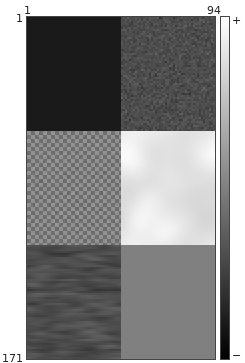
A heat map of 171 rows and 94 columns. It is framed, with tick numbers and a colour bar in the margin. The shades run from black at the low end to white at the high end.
It is made of 3 by 2 panels. Panel 1,1: very low, flat. Panel 1,2: low, fine-grained, faint in contrast. Panel 2,1: middling, checkered. Panel 2,2: very high, smooth, faint in contrast. Panel 3,1: low, streaked across, faint in contrast. Panel 3,2: middling, flat.
